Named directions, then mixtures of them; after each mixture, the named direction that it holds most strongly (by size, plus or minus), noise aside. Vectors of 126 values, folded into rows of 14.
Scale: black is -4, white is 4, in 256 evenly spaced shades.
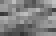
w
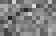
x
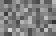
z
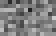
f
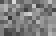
x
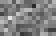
x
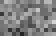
z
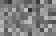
z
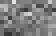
x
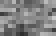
w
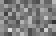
z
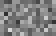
z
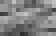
w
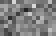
x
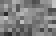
w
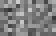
f
